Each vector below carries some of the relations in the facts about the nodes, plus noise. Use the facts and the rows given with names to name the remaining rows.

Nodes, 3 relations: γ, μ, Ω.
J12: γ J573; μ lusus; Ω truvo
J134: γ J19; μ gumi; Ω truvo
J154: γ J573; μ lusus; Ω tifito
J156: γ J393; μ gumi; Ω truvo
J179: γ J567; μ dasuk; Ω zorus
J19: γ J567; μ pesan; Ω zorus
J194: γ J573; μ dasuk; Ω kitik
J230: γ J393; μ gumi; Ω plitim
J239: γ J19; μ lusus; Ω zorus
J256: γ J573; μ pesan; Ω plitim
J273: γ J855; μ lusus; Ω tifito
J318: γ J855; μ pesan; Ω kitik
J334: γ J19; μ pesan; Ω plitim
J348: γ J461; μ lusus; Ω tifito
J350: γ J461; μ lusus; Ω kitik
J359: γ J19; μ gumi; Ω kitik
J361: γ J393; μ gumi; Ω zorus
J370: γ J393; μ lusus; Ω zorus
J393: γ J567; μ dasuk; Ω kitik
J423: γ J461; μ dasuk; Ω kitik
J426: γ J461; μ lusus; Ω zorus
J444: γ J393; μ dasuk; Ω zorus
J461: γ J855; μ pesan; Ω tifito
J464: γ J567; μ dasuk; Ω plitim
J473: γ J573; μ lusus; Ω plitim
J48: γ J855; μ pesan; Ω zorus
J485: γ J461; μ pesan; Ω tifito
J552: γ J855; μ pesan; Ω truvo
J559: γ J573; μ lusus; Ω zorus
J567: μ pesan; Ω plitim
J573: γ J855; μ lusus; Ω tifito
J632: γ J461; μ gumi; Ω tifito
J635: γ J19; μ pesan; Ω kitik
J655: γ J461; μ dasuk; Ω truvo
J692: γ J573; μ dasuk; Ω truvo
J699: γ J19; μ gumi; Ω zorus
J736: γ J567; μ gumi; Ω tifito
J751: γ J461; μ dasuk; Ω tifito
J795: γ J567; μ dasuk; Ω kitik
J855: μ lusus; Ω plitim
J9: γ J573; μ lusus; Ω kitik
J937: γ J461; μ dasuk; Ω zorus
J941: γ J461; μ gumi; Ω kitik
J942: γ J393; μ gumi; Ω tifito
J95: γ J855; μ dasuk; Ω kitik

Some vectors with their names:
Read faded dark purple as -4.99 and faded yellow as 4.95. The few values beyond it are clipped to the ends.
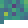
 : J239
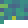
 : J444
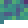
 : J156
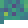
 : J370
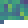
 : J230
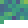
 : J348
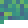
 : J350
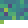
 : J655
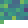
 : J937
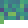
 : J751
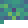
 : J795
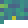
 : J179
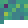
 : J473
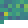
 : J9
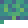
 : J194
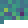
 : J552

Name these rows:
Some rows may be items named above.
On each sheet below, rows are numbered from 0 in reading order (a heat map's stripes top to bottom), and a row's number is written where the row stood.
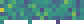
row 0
J941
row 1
J795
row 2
J635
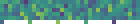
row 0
J230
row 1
J423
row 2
J655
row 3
J12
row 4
J635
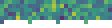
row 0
J19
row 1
J573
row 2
J393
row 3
J937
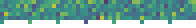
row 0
J9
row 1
J855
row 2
J350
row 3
J567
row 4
J426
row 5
J632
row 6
J559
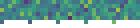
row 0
J359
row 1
J48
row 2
J485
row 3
J464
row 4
J692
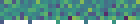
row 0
J256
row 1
J318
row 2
J461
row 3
J552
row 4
J461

